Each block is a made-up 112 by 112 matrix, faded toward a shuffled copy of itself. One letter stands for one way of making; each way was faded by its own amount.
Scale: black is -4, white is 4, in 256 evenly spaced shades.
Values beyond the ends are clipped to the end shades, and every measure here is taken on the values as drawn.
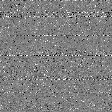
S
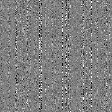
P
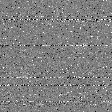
S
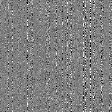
P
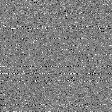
S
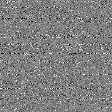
S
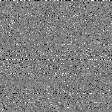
S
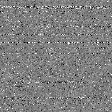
S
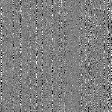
P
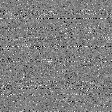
S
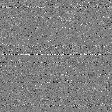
S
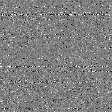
S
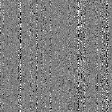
P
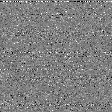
S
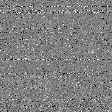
S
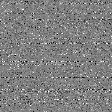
S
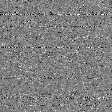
S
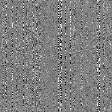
P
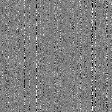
P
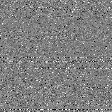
S
